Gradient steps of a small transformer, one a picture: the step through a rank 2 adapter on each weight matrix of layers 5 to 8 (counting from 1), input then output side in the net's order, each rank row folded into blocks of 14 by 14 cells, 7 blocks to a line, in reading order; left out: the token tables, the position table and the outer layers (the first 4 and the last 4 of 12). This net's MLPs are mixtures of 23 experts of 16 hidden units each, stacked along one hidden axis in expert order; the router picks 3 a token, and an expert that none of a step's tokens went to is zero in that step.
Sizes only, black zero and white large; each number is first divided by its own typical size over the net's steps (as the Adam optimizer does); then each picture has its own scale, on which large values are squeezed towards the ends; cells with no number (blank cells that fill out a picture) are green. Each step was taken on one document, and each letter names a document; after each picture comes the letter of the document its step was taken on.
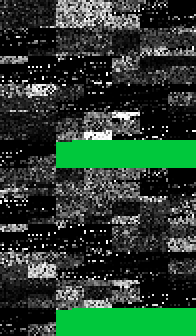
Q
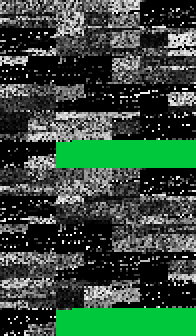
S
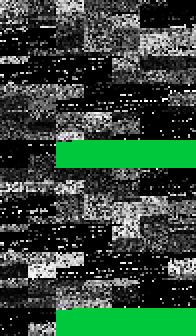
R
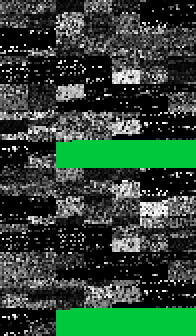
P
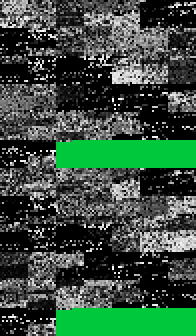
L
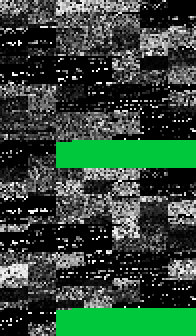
R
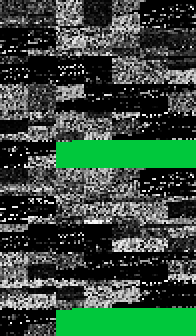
S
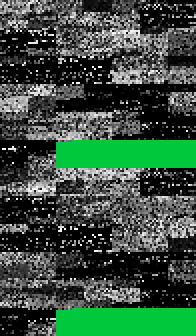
L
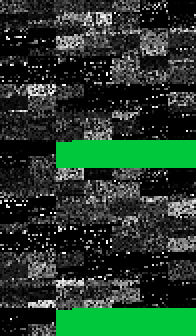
Q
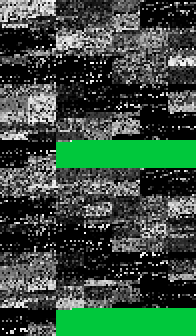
L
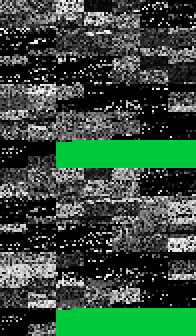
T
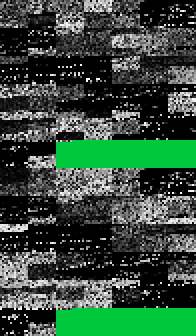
S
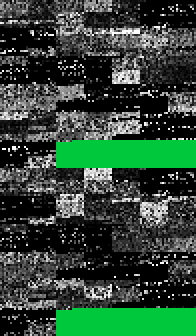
P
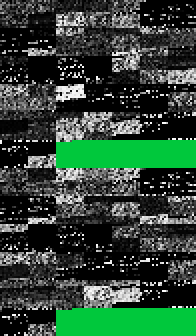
S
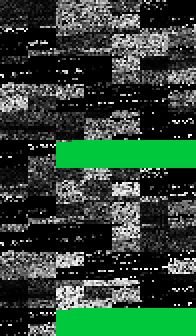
R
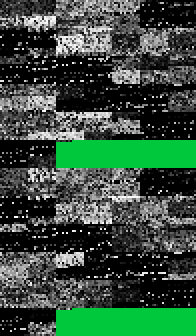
T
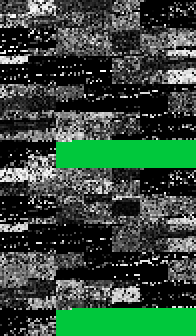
S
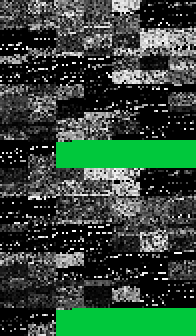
T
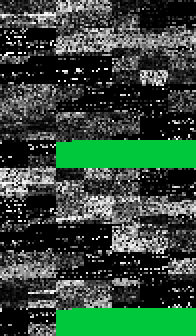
R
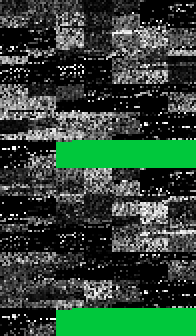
P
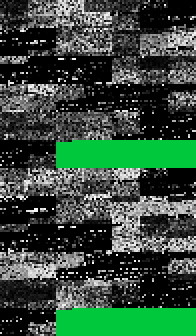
R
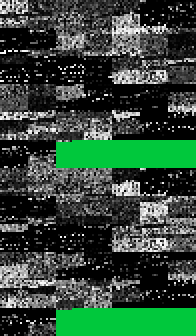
P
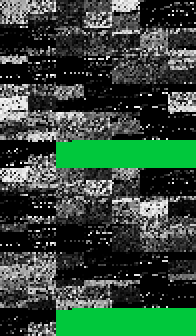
L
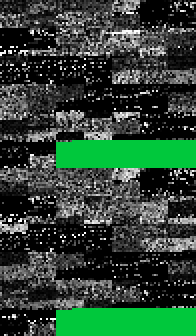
P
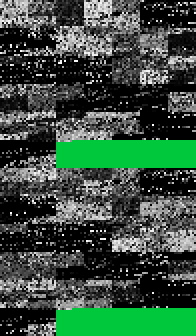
L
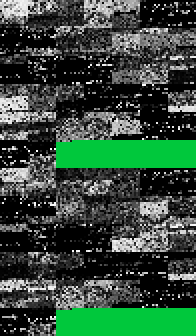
L
